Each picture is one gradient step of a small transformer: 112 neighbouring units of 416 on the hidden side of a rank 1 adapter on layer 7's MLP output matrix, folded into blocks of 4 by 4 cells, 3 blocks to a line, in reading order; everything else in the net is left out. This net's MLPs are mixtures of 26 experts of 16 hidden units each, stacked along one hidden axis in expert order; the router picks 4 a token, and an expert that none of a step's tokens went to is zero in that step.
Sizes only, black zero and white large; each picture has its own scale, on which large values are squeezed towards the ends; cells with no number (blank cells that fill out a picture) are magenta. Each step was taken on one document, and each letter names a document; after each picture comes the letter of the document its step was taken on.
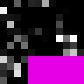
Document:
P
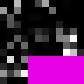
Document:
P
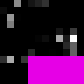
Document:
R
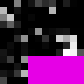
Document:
P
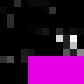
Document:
R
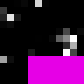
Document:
R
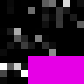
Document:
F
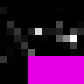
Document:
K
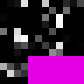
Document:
F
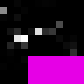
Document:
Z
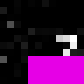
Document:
P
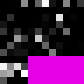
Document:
F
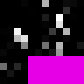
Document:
F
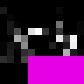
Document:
K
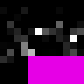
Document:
K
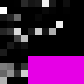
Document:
Z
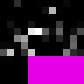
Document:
K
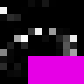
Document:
Z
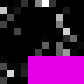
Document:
F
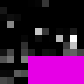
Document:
R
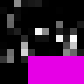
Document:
R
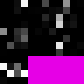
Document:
F
